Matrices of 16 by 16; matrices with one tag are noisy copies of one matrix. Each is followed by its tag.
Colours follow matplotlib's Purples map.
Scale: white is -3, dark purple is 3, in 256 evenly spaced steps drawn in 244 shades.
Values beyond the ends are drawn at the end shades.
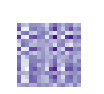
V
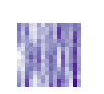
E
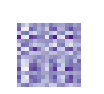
V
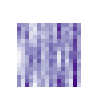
E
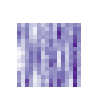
E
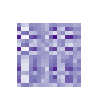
V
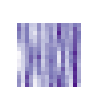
E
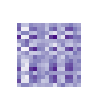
V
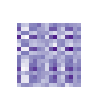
V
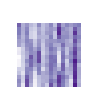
E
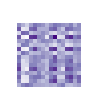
V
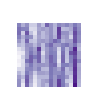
E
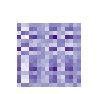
V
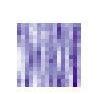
E
